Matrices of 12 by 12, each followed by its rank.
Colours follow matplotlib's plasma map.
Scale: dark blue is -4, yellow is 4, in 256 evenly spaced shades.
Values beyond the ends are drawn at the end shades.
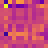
two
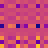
one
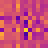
two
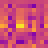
two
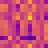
two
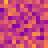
full rank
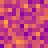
full rank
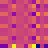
one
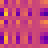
one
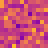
full rank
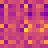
two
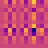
one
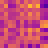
two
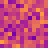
full rank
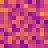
full rank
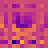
two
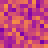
full rank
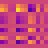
one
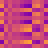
one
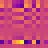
one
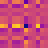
one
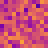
full rank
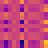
one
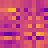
two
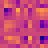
two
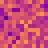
full rank
